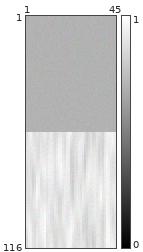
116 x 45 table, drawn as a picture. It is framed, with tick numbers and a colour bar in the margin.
It is made of 2 by 1 panels. Panel 1,1: high, flat. Panel 2,1: very high, streaked downward, faint in contrast.
